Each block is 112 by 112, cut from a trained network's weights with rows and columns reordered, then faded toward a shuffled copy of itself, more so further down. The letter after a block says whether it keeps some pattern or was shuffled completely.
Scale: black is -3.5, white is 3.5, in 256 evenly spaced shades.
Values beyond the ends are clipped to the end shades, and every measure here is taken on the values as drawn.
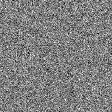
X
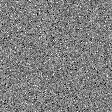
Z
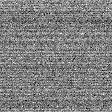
X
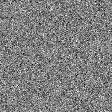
X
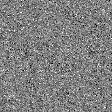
X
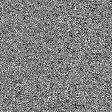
X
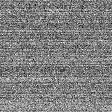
X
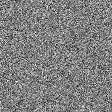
Z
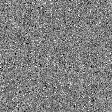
X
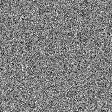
X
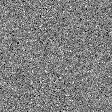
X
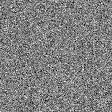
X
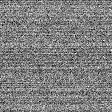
X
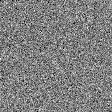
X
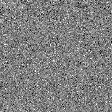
X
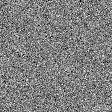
Z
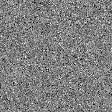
X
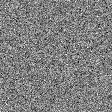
Z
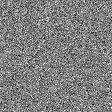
Z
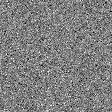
Z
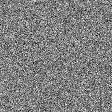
Z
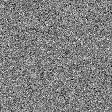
Z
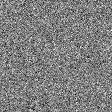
Z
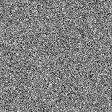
X
